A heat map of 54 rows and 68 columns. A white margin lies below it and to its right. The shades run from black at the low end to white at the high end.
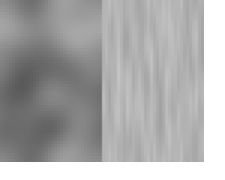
The table splits into one row of 2 panels. Panel 1,1: middling, smooth. Panel 1,2: high, streaked downward, faint in contrast.
